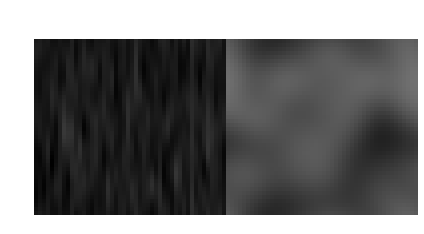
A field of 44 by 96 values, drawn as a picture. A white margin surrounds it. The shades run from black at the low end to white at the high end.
The table splits into one row of 2 panels. Panel 1,1: very low, streaked downward, faint in contrast. Panel 1,2: low, smooth.
